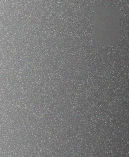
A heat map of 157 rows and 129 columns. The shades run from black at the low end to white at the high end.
Stripes: none. Slope: up to the left. Odd rows or columns: none. Grain: fine. Odd patch: calmer, in the top right. Calmest part: top right.
